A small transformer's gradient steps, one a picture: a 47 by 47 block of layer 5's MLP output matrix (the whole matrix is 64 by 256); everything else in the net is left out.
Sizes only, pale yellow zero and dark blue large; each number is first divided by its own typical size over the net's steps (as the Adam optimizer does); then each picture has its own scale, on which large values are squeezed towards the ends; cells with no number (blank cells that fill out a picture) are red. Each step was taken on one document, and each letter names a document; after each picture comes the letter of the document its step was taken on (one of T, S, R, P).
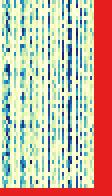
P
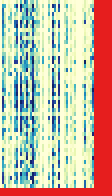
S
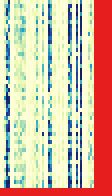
P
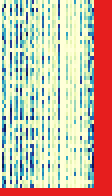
S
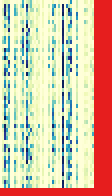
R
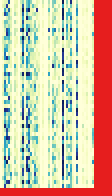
R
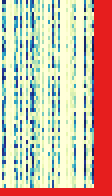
S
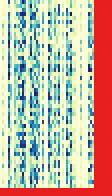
P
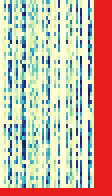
P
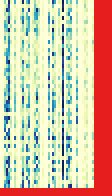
R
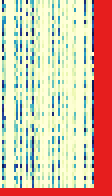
S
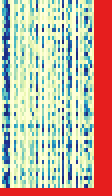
P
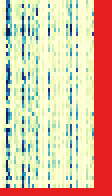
R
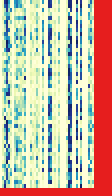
P
